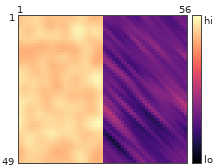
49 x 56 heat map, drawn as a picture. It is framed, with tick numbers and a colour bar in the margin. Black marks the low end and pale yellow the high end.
It is made of 1 by 2 panels. Panel 1,1: very high, blotchy, faint in contrast. Panel 1,2: low, slanting down to the right.
